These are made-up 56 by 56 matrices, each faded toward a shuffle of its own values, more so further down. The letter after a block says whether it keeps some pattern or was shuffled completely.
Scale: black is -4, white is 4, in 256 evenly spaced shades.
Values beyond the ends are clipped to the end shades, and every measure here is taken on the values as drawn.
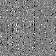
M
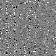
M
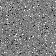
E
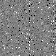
M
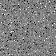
E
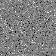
E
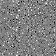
M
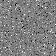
E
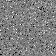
E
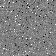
E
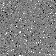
E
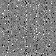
M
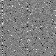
M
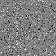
M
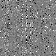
M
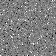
E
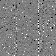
M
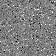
E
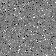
E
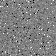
E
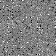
M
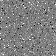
E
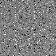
M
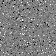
E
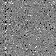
M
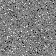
E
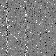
M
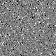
E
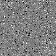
M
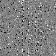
M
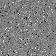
E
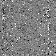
M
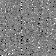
M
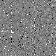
M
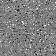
E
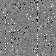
M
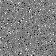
E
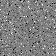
E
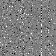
M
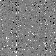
M
